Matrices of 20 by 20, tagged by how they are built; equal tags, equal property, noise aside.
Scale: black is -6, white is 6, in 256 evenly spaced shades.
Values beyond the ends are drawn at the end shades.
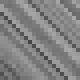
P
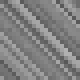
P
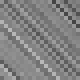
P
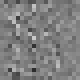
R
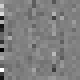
R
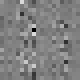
R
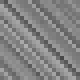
P
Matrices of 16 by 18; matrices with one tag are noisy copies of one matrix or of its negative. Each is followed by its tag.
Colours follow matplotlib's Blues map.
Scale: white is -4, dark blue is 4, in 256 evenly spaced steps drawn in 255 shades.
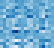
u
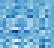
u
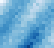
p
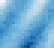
p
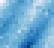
p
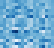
u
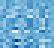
u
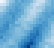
p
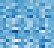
u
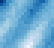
p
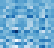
u
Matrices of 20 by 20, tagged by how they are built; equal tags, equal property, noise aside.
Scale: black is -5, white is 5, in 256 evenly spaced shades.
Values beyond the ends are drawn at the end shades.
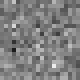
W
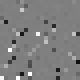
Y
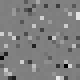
Y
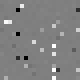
Y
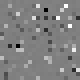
Y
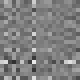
W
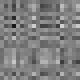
W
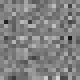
W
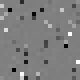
Y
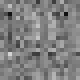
W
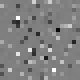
Y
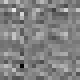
W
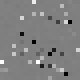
Y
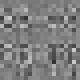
W
